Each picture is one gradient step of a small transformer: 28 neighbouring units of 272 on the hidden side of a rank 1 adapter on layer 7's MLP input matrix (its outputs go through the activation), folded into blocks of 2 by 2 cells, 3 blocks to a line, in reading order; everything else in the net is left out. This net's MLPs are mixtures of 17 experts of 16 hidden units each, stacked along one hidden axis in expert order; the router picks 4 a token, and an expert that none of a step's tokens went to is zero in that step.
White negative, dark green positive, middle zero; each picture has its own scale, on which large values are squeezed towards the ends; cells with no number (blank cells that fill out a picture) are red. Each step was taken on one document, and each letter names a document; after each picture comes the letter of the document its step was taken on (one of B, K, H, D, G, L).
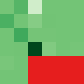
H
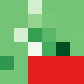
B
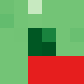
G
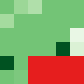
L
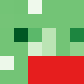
B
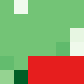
L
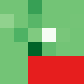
G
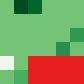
L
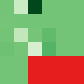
H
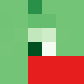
G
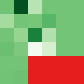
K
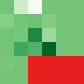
H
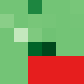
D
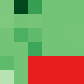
K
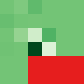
H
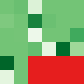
B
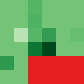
B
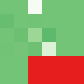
G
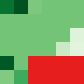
L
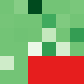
B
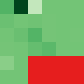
K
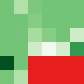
B
